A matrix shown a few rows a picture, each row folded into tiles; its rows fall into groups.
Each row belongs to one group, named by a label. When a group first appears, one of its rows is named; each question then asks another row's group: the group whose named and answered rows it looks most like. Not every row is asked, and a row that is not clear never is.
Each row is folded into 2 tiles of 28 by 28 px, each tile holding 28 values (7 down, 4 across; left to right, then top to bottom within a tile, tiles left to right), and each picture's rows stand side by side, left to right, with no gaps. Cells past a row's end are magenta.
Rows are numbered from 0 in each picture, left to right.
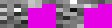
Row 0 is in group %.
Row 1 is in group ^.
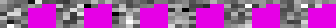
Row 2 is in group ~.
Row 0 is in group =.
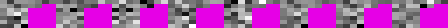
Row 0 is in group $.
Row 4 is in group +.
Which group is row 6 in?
$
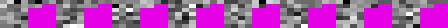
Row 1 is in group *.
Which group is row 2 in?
%
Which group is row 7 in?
$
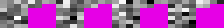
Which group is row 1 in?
*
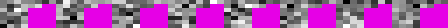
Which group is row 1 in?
*
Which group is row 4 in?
^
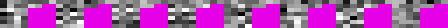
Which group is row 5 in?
~
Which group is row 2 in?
%
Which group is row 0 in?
~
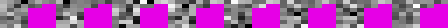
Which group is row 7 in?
^
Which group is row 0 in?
=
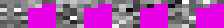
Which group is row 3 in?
+
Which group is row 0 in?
%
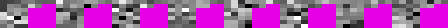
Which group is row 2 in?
^
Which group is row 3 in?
%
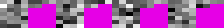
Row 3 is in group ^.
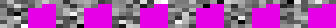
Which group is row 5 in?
+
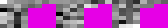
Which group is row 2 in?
*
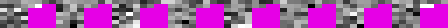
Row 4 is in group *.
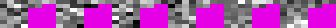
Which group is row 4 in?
+
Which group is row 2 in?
%
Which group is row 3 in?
+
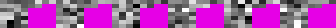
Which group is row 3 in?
%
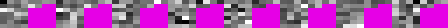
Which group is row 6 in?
*
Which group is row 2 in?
*
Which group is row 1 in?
~
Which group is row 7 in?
=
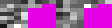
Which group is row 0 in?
*
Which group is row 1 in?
~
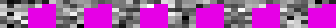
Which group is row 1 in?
$
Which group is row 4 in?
%
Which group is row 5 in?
^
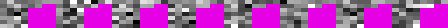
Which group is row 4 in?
~
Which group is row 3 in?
%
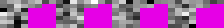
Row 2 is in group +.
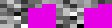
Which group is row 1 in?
$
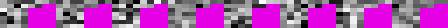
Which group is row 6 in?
~
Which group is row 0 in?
=
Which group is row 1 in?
*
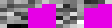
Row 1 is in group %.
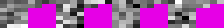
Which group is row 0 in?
*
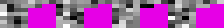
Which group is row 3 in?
*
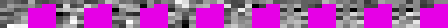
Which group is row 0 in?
*
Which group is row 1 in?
~
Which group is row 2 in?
~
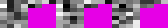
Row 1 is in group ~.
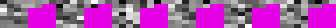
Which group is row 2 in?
+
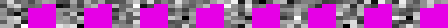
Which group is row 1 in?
+
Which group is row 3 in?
*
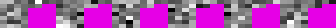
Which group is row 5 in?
^
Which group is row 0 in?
=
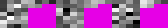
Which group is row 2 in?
%
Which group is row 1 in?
+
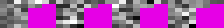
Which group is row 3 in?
$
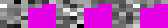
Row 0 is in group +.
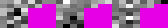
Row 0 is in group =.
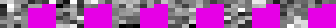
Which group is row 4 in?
%
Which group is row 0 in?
~
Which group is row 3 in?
$
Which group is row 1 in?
+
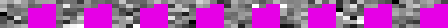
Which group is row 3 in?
%
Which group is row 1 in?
*
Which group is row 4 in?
~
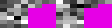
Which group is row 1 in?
~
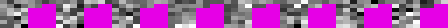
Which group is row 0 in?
$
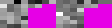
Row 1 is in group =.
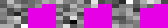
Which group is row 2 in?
+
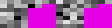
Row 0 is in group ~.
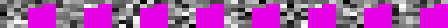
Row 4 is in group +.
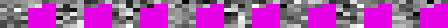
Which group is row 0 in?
%
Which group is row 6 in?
^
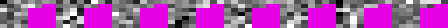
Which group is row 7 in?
+
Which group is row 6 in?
~
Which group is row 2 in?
=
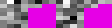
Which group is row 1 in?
*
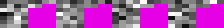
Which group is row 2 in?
^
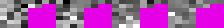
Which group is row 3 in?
=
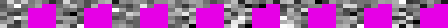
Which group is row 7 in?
=
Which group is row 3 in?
$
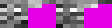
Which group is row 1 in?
%
